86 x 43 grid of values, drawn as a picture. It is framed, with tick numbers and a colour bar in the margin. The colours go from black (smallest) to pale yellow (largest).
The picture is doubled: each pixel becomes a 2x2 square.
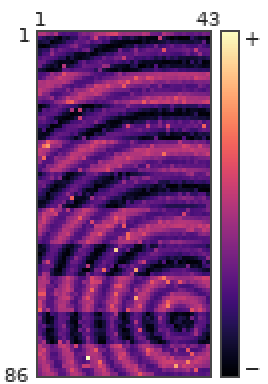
Stripes: horizontal, repeating 5 times. Rings: centred on the bottom right. Average level on the scale: 30%.
